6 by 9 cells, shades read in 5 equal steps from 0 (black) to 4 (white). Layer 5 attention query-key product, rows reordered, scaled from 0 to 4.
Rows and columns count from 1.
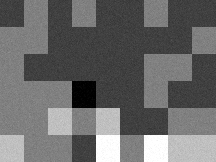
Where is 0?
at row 4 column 4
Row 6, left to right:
3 2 2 1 4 2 4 3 3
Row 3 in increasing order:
1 1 1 1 1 1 2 2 2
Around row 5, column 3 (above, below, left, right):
2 2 2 2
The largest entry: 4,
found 2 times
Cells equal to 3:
5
